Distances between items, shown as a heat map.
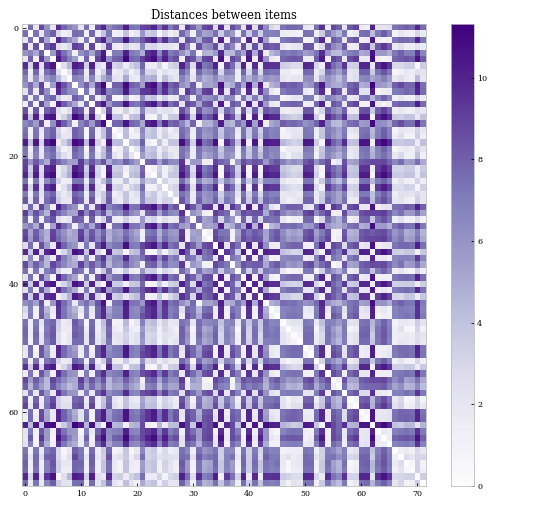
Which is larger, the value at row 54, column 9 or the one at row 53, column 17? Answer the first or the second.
the first
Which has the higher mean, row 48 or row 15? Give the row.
15
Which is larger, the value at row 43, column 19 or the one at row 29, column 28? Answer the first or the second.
the second
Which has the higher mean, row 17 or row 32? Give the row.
32
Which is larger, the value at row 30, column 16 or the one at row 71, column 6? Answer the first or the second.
the second
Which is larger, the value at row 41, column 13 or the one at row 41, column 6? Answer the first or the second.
the second
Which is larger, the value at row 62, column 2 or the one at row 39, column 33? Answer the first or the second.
the first
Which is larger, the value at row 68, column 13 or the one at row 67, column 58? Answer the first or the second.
the second
